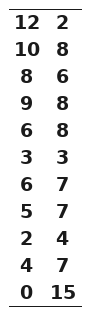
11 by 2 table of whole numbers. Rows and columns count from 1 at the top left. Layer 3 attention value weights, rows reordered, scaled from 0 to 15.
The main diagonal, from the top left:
12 8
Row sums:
14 18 14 17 14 6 13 12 6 11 15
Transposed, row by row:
12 10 8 9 6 3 6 5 2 4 0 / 2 8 6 8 8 3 7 7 4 7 15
